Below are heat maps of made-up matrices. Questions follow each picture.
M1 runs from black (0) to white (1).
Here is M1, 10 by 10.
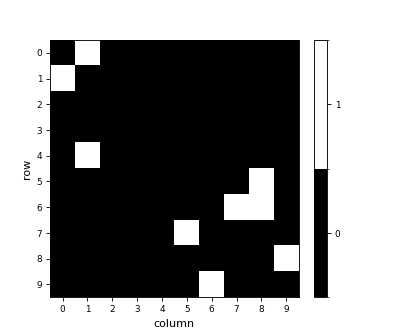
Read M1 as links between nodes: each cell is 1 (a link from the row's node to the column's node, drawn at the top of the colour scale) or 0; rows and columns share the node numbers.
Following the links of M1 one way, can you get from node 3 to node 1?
no
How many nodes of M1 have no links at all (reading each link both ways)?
2
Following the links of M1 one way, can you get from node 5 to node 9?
yes
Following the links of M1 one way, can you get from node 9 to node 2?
no
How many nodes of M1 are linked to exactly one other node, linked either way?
2
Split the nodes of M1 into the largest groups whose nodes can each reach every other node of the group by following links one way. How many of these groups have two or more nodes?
2
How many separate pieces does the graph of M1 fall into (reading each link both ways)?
4
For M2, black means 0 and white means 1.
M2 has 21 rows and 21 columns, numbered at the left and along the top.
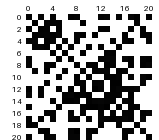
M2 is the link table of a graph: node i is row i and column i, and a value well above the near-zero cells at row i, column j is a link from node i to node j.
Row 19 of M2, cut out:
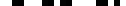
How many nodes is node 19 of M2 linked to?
12
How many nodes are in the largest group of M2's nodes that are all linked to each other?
6
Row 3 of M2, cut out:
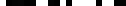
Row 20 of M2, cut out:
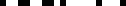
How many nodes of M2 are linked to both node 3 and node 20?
7
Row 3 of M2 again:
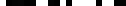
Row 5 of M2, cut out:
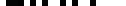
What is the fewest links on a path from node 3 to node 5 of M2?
2
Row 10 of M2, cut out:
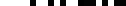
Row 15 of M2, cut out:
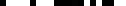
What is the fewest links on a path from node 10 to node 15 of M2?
2
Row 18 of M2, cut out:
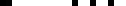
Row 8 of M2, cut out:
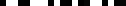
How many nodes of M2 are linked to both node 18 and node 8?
6
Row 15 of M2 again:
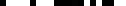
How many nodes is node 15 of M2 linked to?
11
